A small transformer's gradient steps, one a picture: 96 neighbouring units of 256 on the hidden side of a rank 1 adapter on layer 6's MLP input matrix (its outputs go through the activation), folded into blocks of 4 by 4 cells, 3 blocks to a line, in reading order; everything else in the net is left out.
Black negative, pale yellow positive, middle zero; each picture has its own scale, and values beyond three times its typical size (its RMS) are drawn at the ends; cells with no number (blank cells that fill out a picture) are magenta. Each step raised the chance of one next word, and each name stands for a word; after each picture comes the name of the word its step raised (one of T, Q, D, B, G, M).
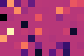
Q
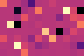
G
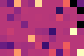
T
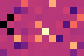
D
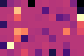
Q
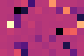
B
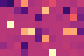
B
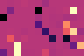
D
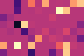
G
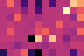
G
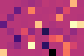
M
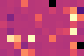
T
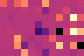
T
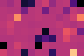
Q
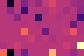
B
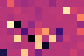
G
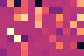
Q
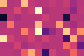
M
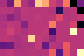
T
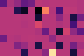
B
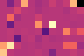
M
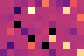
G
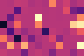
M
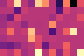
T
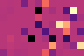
D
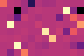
G
